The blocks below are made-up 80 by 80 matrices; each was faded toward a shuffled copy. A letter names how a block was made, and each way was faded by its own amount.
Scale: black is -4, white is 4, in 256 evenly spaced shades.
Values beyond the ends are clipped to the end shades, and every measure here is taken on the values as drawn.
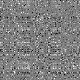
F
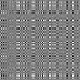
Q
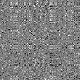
F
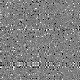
F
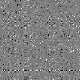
F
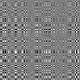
Q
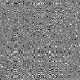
F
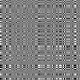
Q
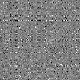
F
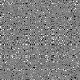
F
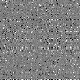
F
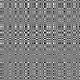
Q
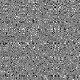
F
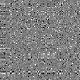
F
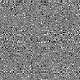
F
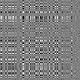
Q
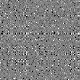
F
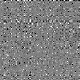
F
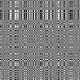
Q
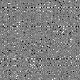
F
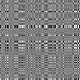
Q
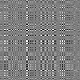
Q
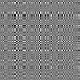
Q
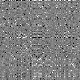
F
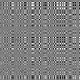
Q
